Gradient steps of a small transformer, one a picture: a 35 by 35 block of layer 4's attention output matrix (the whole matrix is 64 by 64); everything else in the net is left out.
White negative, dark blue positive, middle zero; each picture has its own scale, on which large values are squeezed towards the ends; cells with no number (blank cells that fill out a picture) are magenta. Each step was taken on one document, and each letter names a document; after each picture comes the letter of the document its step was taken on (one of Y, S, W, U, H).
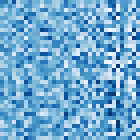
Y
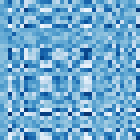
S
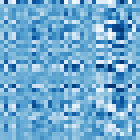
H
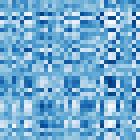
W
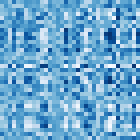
W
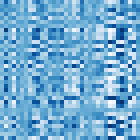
H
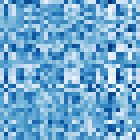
W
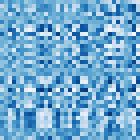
Y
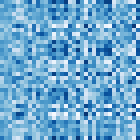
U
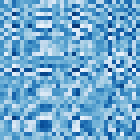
Y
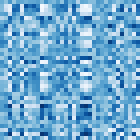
S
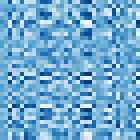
S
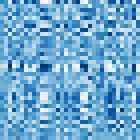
Y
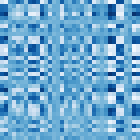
H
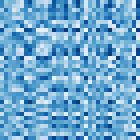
U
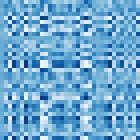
S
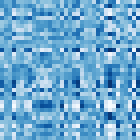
W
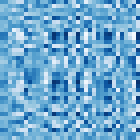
U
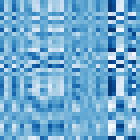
H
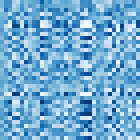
S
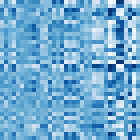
H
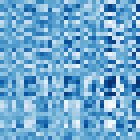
W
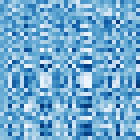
S
